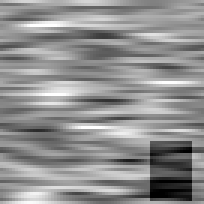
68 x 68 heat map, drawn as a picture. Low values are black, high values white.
Streaks run across, left to right. The bottom right is the ninth with the lowest average. In the bottom right lies a patch that is lower than the rest. The halves do not mirror each other.
